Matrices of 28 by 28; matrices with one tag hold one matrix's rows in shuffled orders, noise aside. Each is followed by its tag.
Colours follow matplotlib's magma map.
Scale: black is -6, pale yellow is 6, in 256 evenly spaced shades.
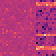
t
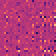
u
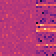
t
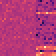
t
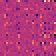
u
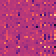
u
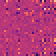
u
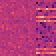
t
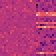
t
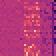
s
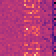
s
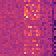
s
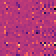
u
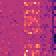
s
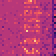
s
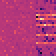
t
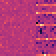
t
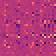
u
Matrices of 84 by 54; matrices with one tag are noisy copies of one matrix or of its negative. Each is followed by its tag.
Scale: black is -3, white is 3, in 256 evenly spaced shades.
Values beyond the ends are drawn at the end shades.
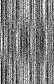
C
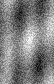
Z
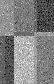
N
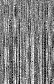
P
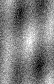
Z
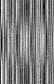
C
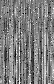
P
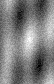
Z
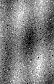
Z
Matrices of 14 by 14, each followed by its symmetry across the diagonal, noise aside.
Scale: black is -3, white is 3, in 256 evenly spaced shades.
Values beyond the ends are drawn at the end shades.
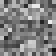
neither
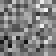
antisymmetric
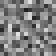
antisymmetric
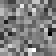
antisymmetric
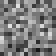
neither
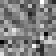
antisymmetric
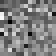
neither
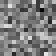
neither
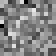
symmetric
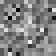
symmetric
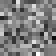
antisymmetric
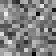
neither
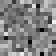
symmetric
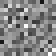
symmetric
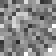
symmetric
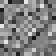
symmetric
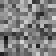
neither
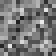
symmetric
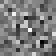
symmetric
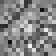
symmetric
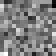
antisymmetric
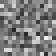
neither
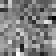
antisymmetric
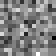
antisymmetric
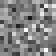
neither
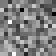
antisymmetric
